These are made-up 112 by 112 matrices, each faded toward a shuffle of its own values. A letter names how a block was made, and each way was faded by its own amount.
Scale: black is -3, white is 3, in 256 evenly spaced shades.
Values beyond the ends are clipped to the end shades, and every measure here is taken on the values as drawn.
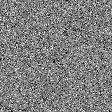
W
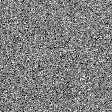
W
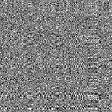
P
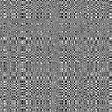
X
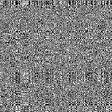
P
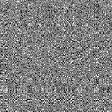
P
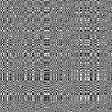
X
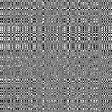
X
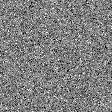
W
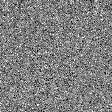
W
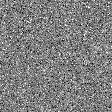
W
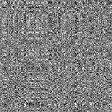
P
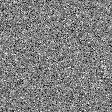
W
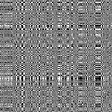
X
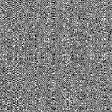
P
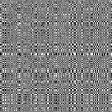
X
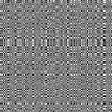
X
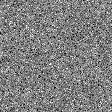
W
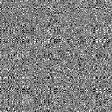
P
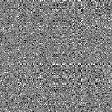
P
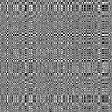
X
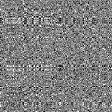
P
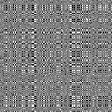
X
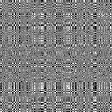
X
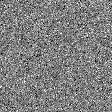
W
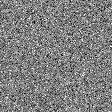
W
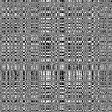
X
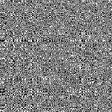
P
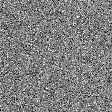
W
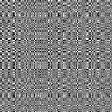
X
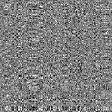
P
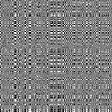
X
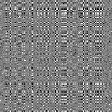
X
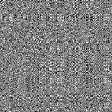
P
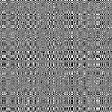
X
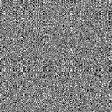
P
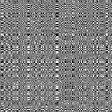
X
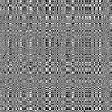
X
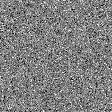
W
